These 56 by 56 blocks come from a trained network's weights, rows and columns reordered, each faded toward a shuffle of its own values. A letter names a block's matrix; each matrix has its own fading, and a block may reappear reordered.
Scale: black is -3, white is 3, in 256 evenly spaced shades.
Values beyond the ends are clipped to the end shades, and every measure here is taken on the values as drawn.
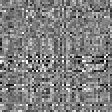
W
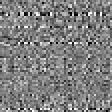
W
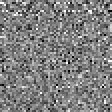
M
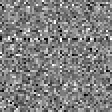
M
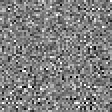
M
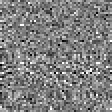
M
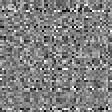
W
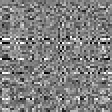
W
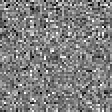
M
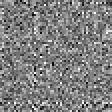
M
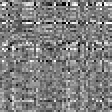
W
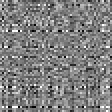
W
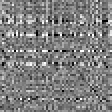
W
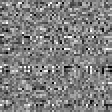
W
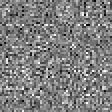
M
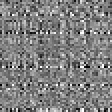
W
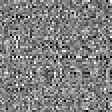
M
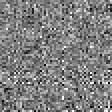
M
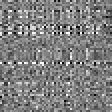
W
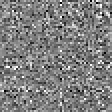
M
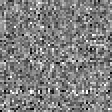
M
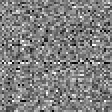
M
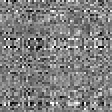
W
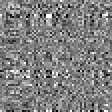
W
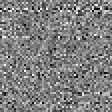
M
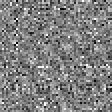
M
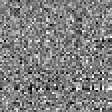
M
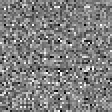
M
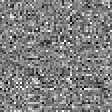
M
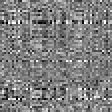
W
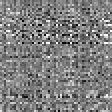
W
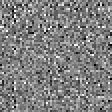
M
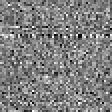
M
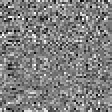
M
